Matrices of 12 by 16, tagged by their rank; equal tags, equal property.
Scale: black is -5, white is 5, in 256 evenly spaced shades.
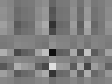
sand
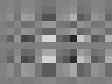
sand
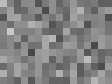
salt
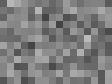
salt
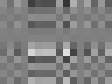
sand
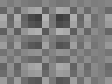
sand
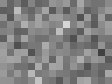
salt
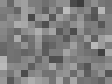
salt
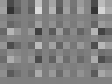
sand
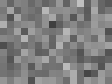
salt
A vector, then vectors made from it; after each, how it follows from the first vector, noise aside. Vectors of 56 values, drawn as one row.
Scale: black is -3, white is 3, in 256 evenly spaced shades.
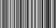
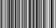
negated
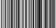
wrapped around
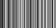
wrapped around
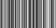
negated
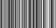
negated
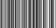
negated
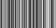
negated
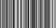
wrapped around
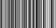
negated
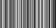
wrapped around
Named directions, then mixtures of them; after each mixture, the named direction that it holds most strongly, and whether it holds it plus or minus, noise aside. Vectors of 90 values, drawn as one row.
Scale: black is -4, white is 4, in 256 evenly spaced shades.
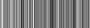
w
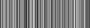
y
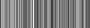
y, plus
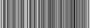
y, minus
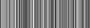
y, plus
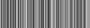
y, minus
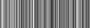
w, plus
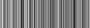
w, plus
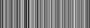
y, plus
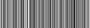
y, minus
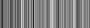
w, minus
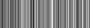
w, minus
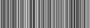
y, minus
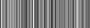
y, plus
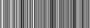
w, plus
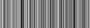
w, plus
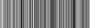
w, plus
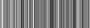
w, plus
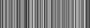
y, plus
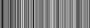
w, minus
